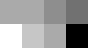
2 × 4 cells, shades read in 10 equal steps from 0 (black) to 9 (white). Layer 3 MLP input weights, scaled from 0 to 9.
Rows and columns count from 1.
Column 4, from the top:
4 0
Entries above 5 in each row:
2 3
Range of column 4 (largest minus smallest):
4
